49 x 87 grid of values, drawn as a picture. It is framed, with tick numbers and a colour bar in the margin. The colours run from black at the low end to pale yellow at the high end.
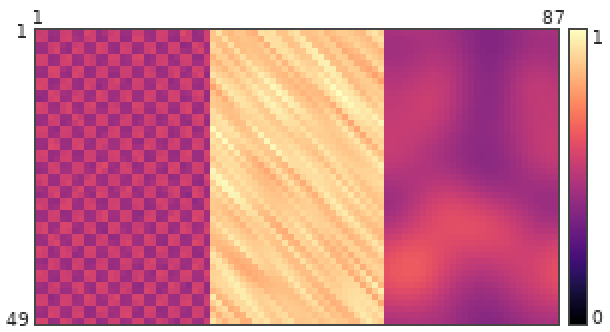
The table splits into one row of 3 panels. Panel 1,1: middling, checkered. Panel 1,2: very high, slanting down to the right, faint in contrast. Panel 1,3: middling, smooth.
